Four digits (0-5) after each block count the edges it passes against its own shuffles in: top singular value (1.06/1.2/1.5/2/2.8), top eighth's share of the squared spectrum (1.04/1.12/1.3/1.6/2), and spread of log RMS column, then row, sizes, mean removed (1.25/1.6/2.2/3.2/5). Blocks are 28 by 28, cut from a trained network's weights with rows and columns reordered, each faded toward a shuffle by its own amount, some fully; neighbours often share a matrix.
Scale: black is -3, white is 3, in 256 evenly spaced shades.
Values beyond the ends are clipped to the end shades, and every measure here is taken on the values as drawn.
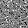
0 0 0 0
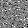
0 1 0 0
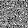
0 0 1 0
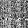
3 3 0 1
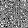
0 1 0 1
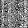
3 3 1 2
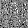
1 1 0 1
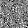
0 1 0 0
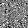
1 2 0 1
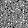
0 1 0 0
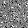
0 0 0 1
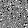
0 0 0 0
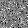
0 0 0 0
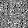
0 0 0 0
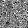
0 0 0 0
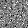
1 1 0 0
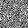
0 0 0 0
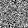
1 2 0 1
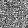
0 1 0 0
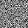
2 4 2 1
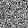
2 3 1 1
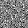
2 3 1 0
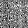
2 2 0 1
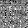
2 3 3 0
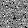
1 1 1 0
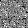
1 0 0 0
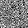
0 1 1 0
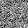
0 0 1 0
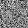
1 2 1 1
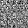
2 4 1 1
